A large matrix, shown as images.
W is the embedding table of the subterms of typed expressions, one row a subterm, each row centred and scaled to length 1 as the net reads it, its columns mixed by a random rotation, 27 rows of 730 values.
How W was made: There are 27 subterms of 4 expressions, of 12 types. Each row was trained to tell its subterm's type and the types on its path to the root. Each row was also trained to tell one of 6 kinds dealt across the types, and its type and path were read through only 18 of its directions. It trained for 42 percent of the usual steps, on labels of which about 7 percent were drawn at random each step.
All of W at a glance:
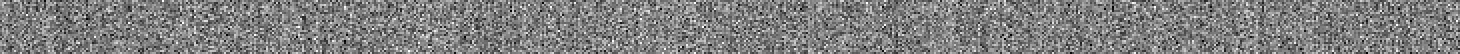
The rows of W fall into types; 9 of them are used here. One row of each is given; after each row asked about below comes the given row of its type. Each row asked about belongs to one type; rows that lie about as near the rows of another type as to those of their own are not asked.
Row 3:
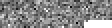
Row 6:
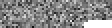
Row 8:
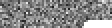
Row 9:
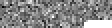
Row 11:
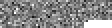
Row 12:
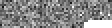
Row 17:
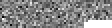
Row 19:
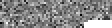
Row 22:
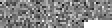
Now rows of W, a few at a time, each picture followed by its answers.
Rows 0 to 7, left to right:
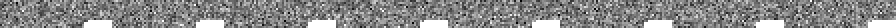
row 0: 12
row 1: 22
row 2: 8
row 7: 11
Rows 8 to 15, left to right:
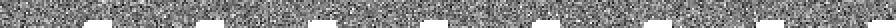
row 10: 17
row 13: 17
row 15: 6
